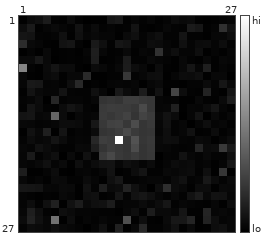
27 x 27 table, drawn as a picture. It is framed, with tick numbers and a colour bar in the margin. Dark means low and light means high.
Roughest part: centre. Slope: none. Odd patch: higher, in the centre. Odd rows or columns: none. Histogram: skewed, a long tail of high values. Ninth with the highest average: centre. Stripes: none.
